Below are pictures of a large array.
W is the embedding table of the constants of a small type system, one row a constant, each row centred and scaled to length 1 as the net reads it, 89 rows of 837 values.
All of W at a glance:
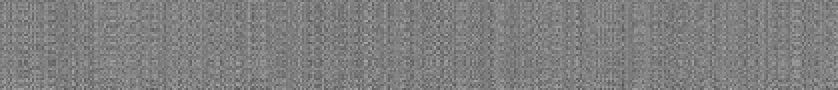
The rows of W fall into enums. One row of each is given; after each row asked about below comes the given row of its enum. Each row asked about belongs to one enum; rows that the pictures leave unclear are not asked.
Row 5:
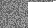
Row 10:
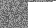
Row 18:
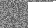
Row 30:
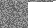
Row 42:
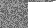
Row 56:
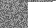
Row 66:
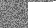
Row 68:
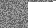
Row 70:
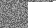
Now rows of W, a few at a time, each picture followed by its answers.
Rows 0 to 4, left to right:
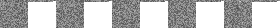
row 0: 66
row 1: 42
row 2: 68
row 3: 5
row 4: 30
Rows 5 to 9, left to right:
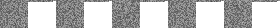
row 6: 5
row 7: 56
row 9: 30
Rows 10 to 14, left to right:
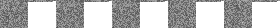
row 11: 42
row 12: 42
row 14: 30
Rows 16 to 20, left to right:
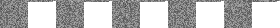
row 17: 30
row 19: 5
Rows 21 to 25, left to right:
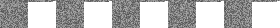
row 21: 42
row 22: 68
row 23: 10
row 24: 70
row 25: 5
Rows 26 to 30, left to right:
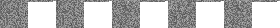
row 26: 5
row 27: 5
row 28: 30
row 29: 10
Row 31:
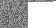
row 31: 10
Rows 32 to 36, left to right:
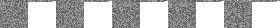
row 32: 66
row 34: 42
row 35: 42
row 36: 18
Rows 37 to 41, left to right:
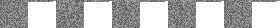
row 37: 5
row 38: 56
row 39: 30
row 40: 30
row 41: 5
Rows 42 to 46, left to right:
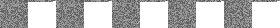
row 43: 42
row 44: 66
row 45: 68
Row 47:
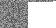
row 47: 18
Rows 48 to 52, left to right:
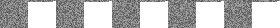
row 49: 5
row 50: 66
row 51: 70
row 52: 42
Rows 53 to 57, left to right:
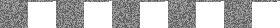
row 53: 56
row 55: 18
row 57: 68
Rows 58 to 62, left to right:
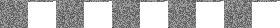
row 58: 30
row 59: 10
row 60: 42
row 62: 10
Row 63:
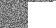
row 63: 70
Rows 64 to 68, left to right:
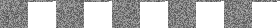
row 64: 10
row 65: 42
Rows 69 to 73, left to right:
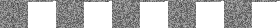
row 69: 18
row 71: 56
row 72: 18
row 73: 56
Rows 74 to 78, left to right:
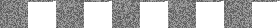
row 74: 5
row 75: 42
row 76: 56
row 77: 42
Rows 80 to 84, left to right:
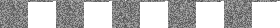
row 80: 30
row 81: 30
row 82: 18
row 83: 70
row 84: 10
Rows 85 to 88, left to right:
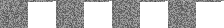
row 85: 10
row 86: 5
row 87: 5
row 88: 30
